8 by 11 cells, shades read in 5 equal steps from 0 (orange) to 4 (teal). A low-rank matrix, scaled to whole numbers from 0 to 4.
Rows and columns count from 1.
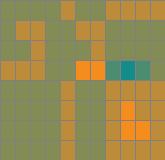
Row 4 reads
1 1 1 2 2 0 0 3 4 3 2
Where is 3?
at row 4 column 8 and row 4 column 10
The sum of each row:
17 18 20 19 17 16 15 17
